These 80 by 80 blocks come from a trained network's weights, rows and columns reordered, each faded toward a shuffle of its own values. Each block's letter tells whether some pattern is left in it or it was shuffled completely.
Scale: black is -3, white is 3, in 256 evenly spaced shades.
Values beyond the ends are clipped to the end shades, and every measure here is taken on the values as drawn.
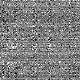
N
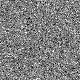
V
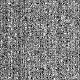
N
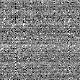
N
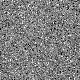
V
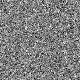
V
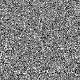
N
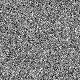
V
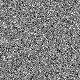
V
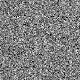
N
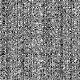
N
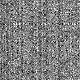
N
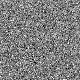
V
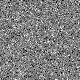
V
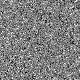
V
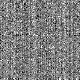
N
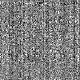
N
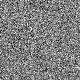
V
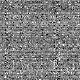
N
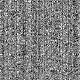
N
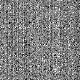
N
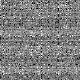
N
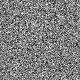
V
